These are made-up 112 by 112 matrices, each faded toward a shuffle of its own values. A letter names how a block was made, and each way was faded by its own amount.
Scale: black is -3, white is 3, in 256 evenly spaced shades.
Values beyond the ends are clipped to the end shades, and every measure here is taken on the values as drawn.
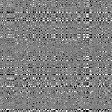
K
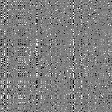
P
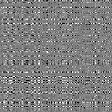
K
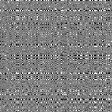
K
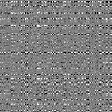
K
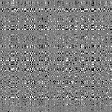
K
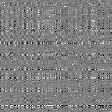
K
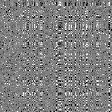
P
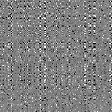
P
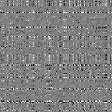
K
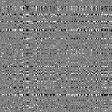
K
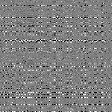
K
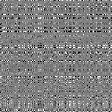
K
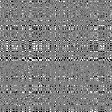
K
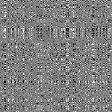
P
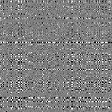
K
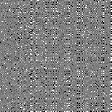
P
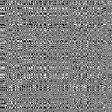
K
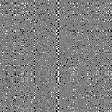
P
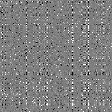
P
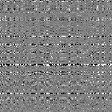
K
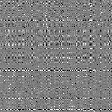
K
